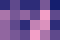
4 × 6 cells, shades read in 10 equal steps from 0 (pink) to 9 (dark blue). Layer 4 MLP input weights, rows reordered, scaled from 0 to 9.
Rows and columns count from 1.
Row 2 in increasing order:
0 3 4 5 6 6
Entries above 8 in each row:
1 0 0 0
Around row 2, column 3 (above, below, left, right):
8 8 5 6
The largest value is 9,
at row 1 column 6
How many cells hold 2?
1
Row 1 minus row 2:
5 1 4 2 5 3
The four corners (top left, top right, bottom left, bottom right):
8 9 4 6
